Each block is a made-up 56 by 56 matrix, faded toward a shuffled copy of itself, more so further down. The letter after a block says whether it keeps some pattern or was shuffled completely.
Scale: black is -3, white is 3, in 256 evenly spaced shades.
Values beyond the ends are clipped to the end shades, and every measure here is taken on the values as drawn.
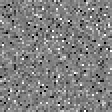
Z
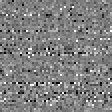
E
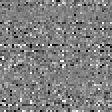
E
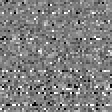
E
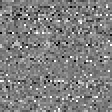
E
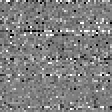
E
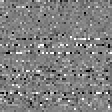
E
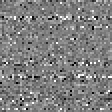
E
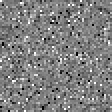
Z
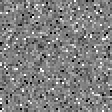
Z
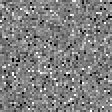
Z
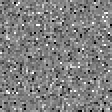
Z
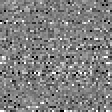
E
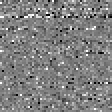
E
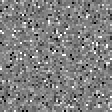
Z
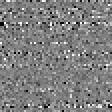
E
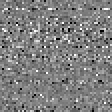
E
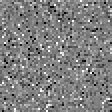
Z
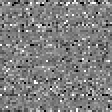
E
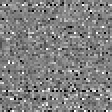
E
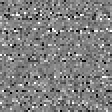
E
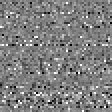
E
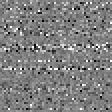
E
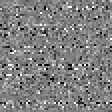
E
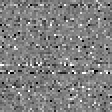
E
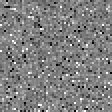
Z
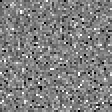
Z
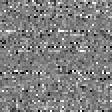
E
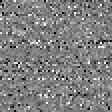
E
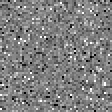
Z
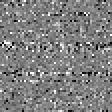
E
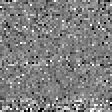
E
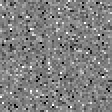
Z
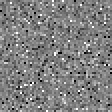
Z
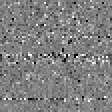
E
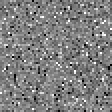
Z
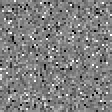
Z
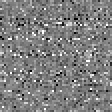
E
